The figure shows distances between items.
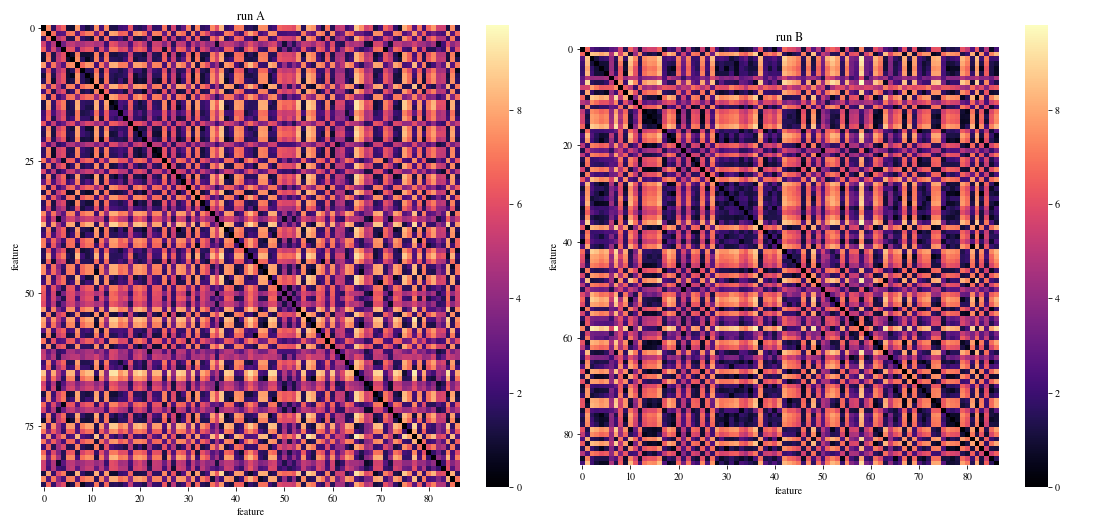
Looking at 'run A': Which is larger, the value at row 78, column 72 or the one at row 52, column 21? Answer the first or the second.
the second
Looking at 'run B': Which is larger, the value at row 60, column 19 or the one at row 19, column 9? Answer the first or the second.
the first
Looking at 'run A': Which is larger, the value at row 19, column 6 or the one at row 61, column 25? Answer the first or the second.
the second
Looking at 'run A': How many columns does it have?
87
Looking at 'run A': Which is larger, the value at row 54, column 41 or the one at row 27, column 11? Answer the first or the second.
the first
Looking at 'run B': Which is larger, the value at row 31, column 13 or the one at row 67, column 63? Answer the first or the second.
the second
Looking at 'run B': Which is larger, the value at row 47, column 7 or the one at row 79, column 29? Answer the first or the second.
the first
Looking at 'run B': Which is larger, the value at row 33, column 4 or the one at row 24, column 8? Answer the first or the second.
the second
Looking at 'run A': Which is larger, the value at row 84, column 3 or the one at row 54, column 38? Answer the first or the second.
the first
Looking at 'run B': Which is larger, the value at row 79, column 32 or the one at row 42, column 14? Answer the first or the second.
the first
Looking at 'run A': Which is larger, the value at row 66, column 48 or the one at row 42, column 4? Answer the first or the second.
the first
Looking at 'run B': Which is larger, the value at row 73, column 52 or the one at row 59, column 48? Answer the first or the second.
the second
